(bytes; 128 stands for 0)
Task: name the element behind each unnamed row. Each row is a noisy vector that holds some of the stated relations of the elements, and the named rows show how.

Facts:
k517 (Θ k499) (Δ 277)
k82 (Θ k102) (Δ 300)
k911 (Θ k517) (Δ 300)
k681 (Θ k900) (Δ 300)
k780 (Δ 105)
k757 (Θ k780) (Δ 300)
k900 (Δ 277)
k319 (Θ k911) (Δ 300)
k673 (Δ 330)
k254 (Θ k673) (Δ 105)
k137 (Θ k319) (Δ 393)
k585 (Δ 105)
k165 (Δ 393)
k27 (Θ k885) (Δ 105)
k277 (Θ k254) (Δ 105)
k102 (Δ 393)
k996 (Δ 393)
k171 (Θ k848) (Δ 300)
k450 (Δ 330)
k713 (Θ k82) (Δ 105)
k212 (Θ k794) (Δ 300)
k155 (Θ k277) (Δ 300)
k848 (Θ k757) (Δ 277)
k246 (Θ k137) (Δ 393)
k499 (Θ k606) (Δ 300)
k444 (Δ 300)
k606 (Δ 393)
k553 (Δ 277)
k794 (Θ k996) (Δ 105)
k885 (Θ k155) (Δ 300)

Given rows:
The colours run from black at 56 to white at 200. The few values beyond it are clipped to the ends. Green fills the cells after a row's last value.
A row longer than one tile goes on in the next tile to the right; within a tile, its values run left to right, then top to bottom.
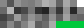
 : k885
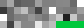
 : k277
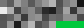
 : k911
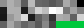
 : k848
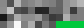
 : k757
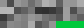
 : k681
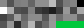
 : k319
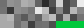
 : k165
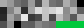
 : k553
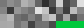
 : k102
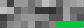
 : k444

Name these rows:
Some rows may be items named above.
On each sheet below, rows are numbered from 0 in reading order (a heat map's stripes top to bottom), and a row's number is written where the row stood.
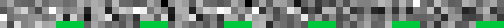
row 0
k27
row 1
k848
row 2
k848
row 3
k137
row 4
k155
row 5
k499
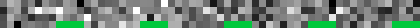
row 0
k517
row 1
k277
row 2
k246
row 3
k673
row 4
k911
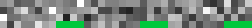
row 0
k254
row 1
k171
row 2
k606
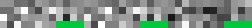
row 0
k585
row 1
k780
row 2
k757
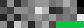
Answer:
k450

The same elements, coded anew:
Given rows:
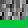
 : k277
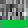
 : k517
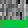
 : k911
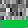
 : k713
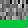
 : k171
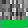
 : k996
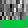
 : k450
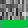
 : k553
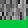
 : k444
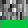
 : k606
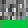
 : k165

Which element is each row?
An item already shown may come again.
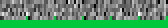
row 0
k780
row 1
k585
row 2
k171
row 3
k254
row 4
k27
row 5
k499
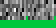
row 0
k848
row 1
k499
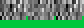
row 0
k450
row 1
k757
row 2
k450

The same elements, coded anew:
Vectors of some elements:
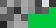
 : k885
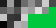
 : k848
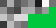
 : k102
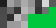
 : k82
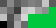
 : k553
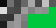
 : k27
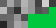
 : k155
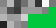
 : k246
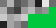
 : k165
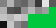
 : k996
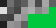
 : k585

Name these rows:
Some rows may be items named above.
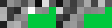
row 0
k450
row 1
k27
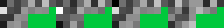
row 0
k27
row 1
k277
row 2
k27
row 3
k757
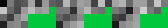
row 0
k780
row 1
k171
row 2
k319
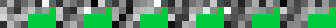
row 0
k606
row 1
k673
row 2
k517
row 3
k848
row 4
k254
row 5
k780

